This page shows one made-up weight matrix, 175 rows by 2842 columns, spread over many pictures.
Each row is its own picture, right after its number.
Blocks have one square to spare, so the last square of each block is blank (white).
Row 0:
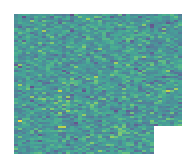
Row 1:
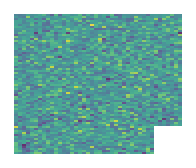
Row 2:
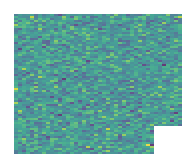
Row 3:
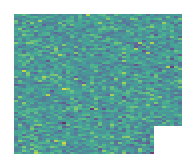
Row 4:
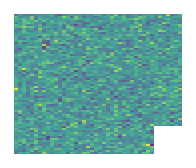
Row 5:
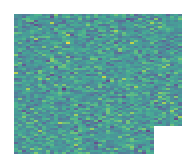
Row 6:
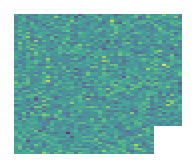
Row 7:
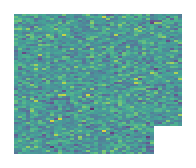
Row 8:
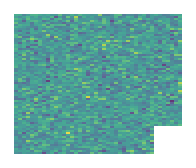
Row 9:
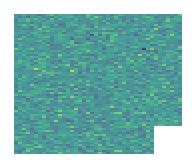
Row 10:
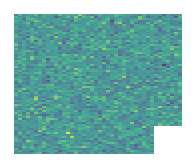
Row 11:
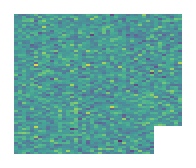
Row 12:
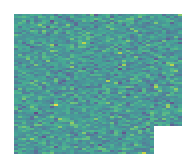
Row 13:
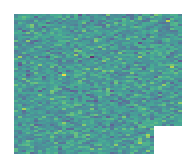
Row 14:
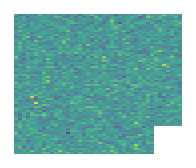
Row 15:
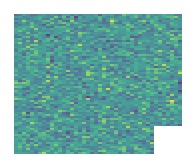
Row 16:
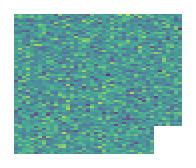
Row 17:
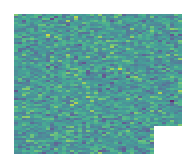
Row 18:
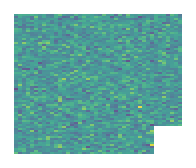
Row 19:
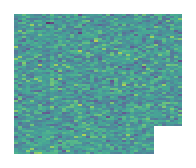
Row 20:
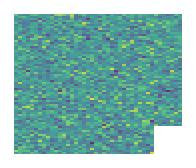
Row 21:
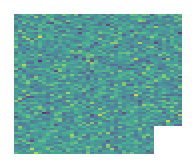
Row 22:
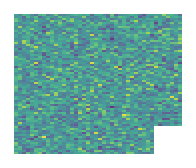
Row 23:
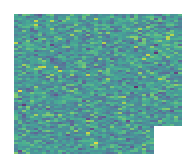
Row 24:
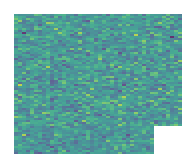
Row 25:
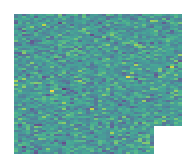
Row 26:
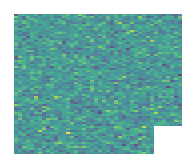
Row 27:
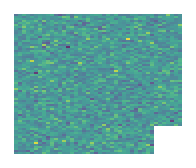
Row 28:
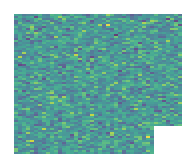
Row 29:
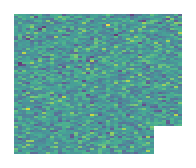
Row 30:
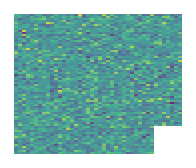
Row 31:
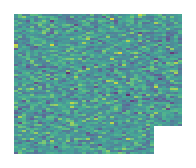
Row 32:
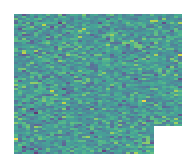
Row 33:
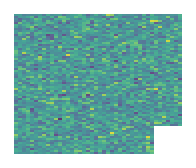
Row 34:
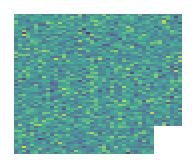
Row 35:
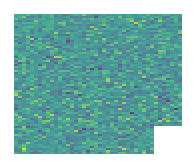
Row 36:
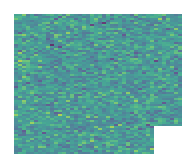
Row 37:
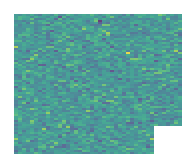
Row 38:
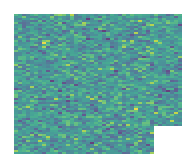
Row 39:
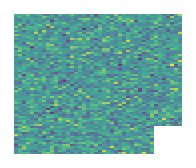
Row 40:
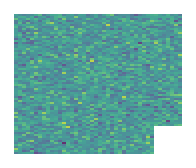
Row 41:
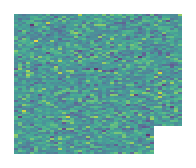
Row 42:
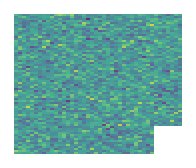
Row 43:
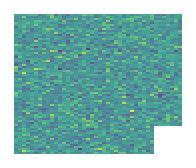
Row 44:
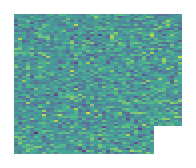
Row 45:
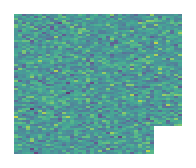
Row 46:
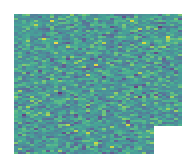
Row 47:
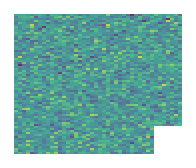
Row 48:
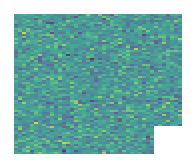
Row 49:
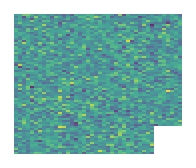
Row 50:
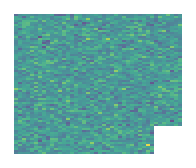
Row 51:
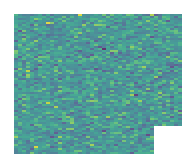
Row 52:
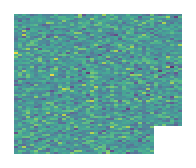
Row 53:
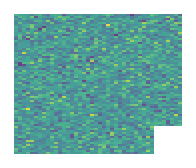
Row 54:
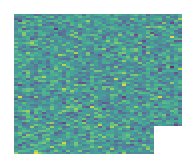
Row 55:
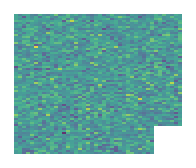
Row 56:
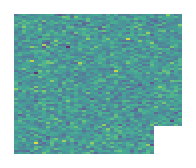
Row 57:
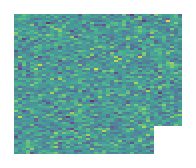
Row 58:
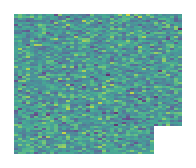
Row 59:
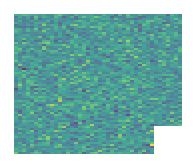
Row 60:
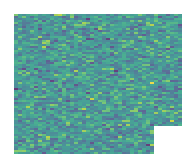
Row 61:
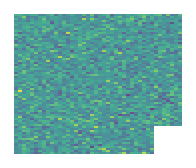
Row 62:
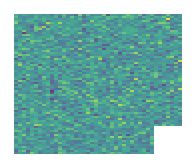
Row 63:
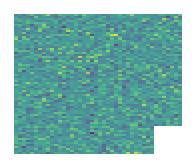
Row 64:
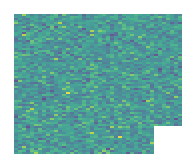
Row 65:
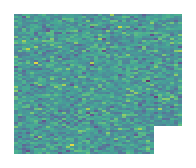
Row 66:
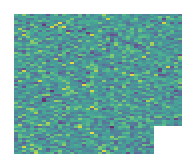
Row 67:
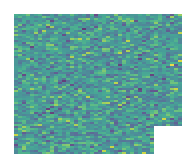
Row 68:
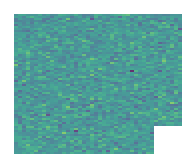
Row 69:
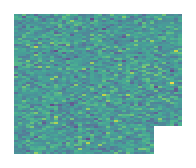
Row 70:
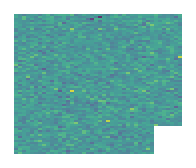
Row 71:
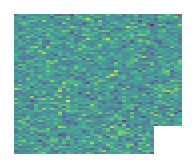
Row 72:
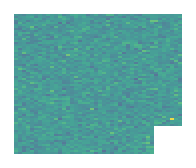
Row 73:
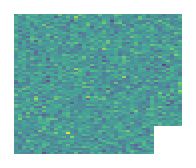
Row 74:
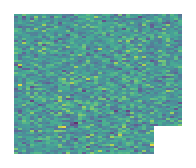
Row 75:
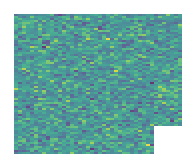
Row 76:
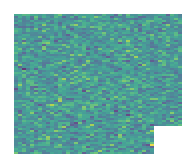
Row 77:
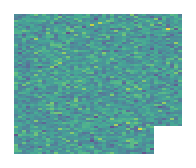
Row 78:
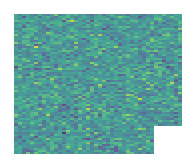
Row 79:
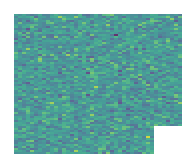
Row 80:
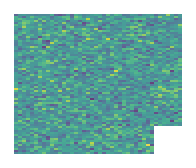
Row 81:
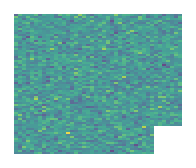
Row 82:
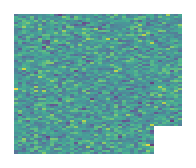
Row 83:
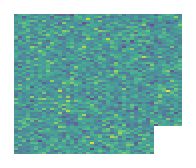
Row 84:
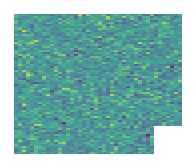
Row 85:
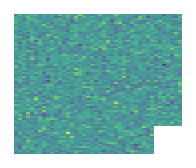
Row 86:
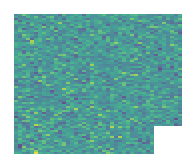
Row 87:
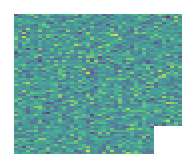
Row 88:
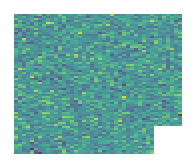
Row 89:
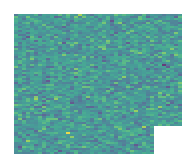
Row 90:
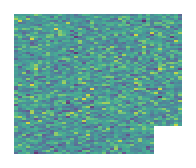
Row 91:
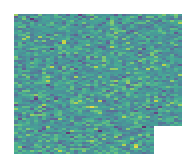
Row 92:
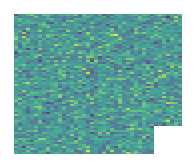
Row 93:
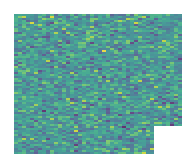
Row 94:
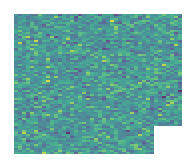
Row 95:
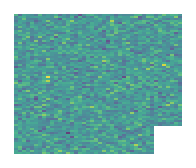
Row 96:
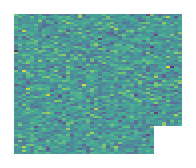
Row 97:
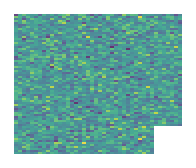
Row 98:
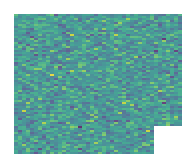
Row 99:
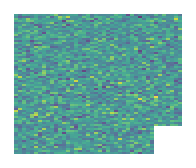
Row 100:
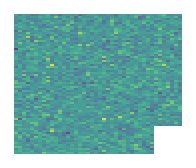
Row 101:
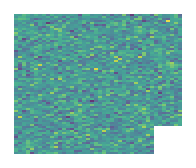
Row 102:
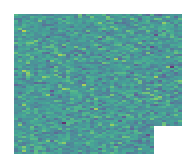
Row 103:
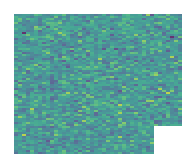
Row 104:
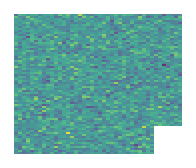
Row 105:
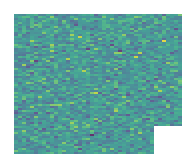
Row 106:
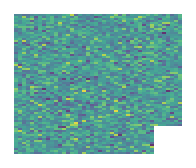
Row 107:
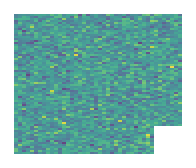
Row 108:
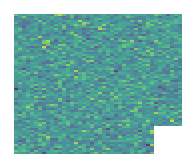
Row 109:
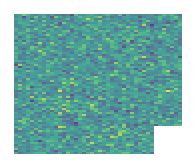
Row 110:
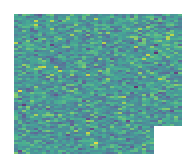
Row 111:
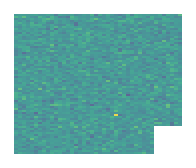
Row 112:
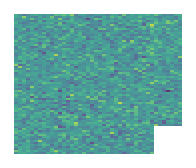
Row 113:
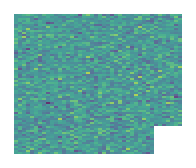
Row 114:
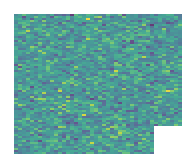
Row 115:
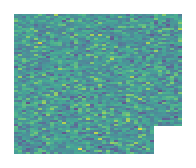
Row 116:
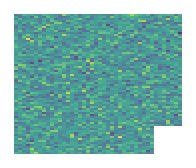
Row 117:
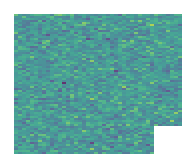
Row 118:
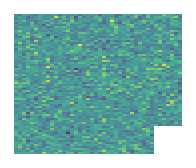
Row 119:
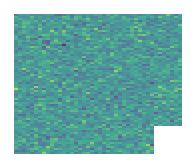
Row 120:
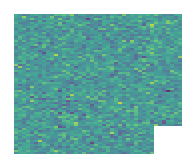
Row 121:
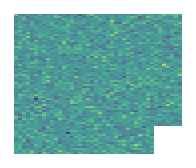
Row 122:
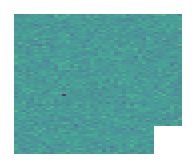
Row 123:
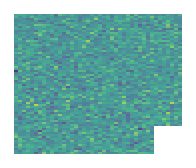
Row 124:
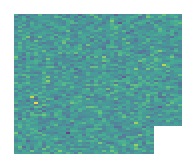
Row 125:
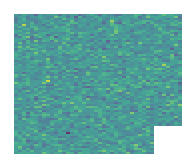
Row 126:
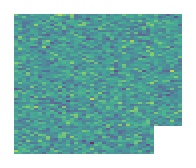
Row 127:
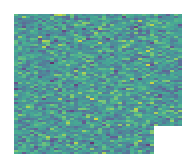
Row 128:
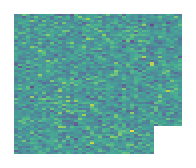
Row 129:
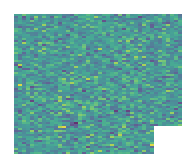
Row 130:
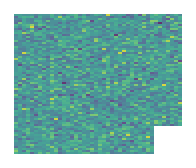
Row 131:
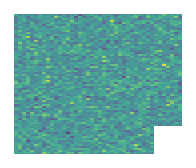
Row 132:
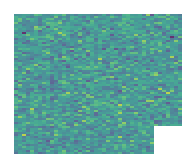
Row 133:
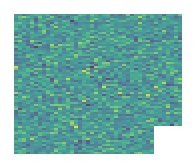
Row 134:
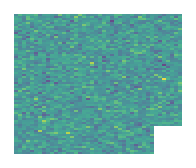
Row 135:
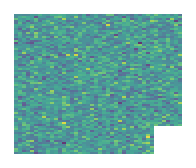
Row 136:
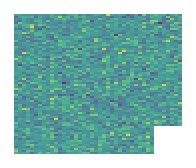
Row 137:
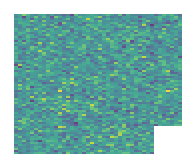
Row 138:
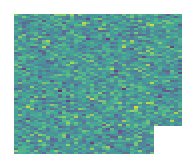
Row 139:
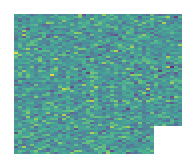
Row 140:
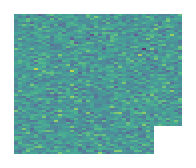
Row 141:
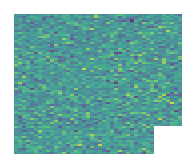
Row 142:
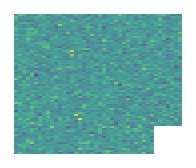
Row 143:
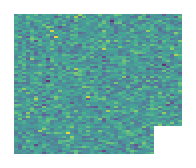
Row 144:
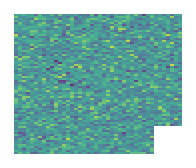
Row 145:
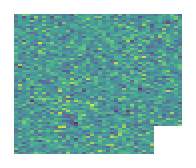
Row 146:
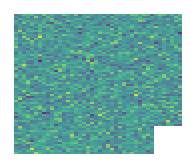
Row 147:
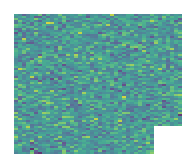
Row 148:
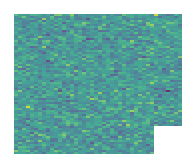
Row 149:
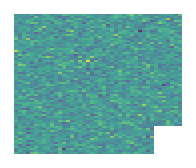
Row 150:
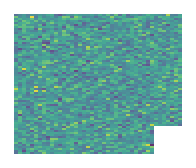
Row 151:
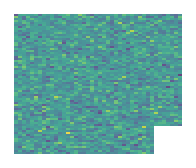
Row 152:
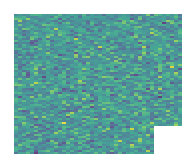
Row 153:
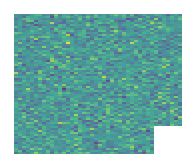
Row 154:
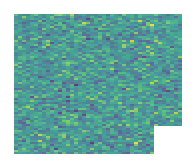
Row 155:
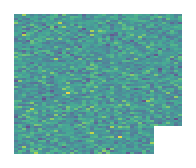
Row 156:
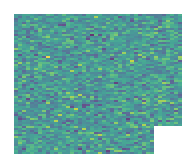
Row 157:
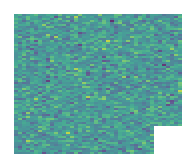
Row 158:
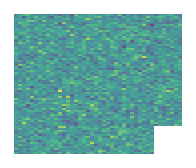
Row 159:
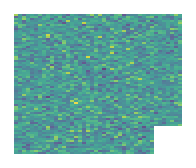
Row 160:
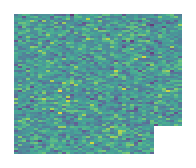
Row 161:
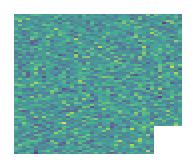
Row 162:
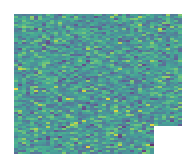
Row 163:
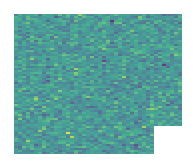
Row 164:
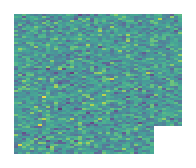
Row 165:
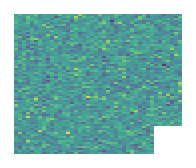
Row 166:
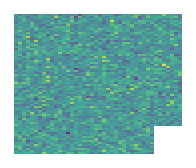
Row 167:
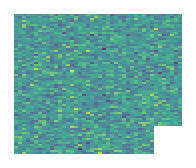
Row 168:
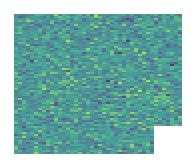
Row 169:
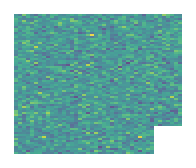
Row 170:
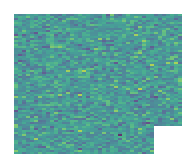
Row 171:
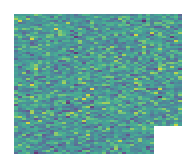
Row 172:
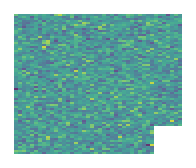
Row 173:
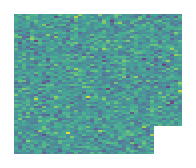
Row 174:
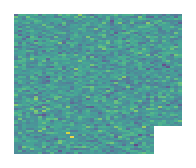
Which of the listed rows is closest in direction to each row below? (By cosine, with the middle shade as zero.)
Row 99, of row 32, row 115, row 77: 115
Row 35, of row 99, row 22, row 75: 99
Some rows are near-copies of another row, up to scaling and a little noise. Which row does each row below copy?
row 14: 124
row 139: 52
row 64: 155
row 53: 29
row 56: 27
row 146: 21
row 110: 23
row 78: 55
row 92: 87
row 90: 171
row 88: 147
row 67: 39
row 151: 26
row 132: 103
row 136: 130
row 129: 74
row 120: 112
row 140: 9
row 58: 16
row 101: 57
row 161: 152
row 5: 153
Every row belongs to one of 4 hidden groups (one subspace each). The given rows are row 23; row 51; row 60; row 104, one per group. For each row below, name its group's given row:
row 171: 51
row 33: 51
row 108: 60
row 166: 104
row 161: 51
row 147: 51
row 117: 60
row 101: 51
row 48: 51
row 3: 51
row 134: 104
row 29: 51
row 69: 23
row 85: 104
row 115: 23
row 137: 60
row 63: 51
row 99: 23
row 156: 23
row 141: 23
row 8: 104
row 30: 51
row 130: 51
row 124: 104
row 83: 60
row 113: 51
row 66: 51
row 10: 104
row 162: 60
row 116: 51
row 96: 51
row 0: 60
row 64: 51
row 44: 23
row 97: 104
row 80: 60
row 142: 23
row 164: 23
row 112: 60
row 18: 60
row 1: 23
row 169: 23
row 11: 23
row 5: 23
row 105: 23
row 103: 51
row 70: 60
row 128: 60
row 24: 51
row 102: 51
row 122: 23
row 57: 51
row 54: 51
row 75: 60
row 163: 104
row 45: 51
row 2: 60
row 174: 104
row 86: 51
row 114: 60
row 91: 104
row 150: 60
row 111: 23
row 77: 23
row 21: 51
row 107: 51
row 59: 60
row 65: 23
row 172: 60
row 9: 23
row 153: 23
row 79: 51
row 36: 23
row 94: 104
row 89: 104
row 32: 51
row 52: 51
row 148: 60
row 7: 51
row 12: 23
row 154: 60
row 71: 60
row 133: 23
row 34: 51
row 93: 23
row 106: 60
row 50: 60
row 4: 60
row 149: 51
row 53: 51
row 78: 23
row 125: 104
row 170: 23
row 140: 23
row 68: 23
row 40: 51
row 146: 51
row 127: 60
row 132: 51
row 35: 23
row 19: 51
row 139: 51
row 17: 104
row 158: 60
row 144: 23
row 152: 51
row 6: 104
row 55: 23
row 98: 23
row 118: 104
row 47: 51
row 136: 51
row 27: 60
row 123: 23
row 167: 23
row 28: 51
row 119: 60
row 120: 60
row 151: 104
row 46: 23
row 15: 104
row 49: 60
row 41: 51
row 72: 51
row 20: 60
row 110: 23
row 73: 104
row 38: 60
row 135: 51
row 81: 104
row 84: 51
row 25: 51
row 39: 23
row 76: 60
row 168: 23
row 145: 60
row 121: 104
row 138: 60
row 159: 104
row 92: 51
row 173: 104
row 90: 51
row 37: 23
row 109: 60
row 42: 60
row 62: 51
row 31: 23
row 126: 60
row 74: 60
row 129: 60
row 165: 104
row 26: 104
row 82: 60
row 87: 51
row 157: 104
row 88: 51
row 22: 23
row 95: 104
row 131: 104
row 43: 23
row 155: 51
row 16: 23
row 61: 23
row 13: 51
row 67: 23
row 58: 23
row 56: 60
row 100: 104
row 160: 60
